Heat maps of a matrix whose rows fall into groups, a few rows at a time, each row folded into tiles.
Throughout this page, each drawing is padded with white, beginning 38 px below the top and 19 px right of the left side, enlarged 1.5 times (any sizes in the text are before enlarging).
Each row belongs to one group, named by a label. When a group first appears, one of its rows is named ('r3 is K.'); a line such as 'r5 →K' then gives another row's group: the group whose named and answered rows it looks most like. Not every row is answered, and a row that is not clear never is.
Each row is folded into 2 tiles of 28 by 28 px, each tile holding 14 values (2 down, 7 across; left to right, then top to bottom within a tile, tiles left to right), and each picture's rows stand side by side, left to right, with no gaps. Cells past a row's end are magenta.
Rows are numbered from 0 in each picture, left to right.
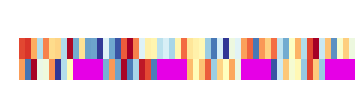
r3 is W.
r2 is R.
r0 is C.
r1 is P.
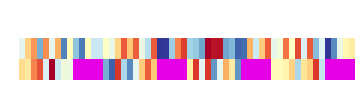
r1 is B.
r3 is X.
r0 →X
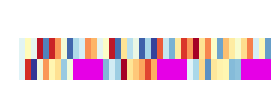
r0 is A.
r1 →R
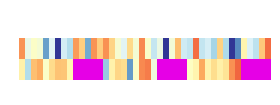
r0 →R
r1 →W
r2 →R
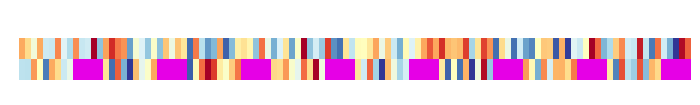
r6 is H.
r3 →R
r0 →W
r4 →B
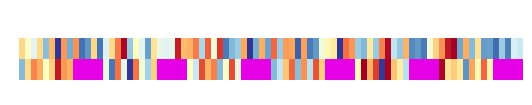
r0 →R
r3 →R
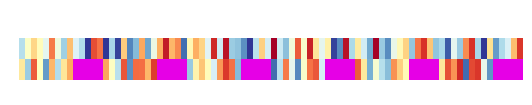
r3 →W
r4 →H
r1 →H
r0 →B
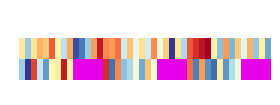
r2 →C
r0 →B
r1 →C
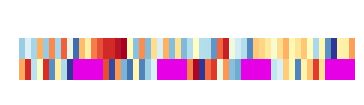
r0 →A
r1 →C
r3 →B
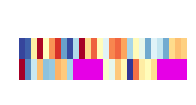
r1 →B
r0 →H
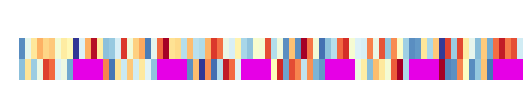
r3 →A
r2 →P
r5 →H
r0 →A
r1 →H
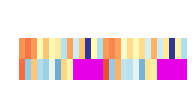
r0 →C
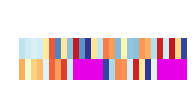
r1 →W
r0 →R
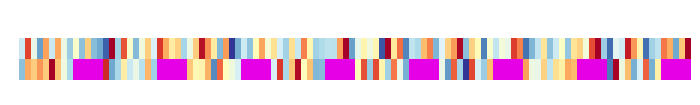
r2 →X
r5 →B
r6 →H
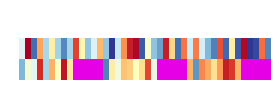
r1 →P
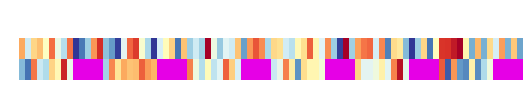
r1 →P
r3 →W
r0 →B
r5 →C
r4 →X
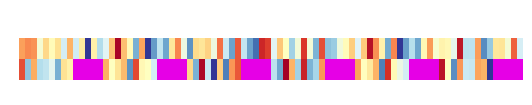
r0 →C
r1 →X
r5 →H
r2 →B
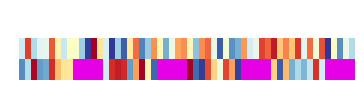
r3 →C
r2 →H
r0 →B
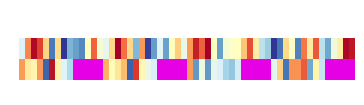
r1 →X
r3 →A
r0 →X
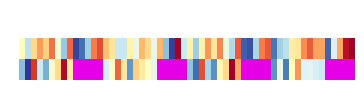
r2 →B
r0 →B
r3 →A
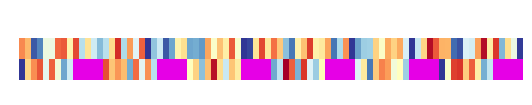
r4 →A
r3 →W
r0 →W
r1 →X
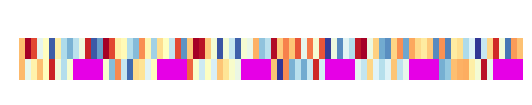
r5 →R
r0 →X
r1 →W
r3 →C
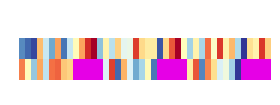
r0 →H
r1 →A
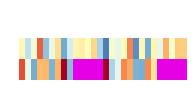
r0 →H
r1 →H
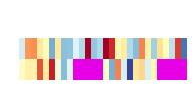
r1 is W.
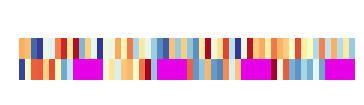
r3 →C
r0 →W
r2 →H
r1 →X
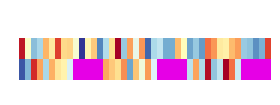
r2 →P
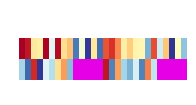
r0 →C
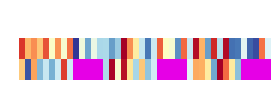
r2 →X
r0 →C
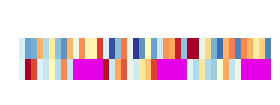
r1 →H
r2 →W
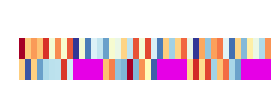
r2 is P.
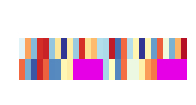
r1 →R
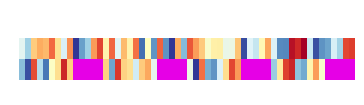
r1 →R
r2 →B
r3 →P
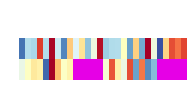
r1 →A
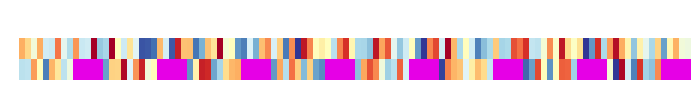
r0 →W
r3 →A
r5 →R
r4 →P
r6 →W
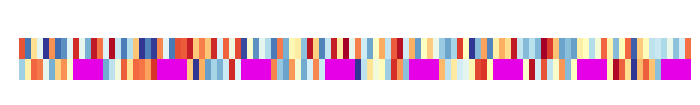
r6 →P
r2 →C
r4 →W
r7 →P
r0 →R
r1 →R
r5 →H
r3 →H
